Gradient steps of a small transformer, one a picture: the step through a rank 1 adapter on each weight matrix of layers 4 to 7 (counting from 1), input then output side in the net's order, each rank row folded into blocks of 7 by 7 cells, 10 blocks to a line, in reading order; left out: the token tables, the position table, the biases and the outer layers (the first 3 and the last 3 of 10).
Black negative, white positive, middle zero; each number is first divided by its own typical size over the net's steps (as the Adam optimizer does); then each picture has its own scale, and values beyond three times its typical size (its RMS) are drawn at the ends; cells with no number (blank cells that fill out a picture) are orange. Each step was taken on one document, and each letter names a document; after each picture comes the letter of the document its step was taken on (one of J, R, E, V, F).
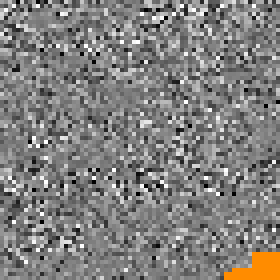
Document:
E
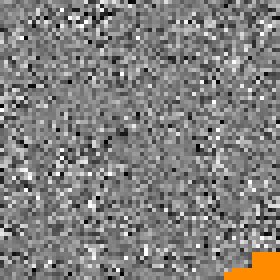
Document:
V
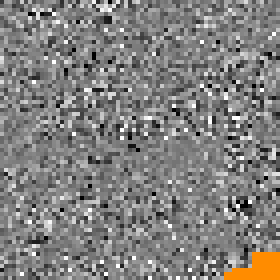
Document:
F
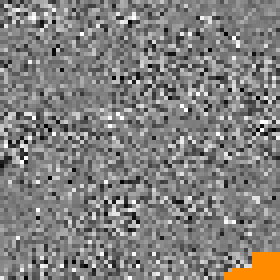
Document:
F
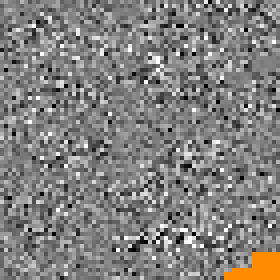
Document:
E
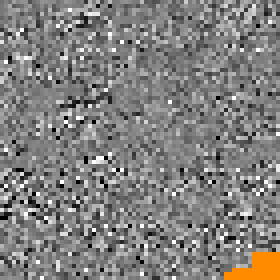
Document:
V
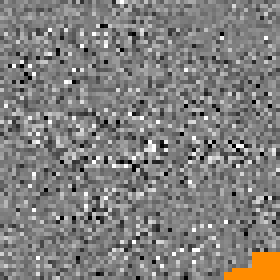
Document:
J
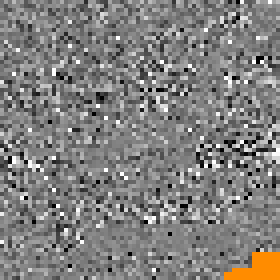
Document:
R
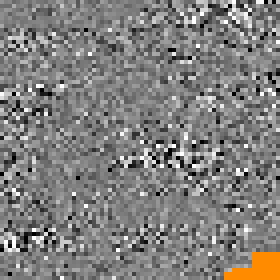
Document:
E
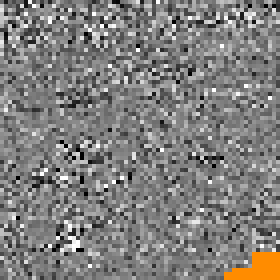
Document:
V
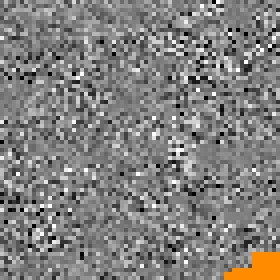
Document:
E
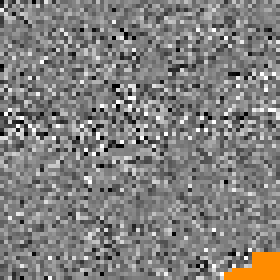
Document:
F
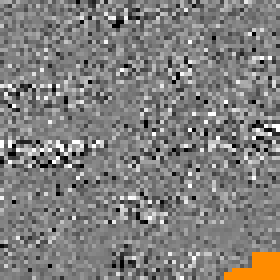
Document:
R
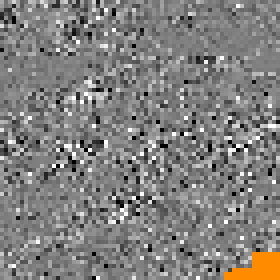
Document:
J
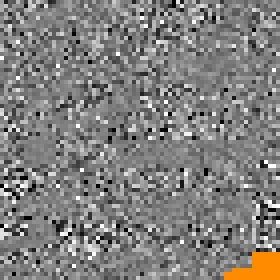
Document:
V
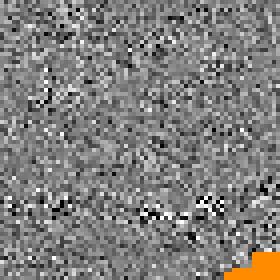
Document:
E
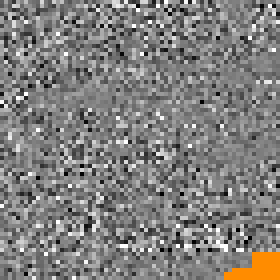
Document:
V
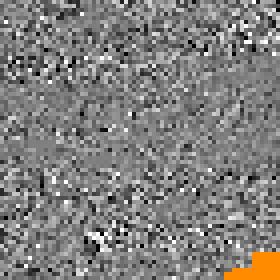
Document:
V
